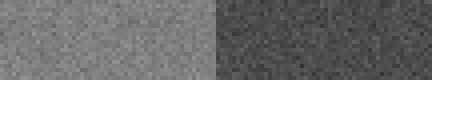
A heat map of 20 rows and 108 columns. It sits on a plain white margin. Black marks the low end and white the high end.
It is made of 1 by 2 panels. Panel 1,1: middling, fine-grained, faint in contrast. Panel 1,2: low, fine-grained, faint in contrast.
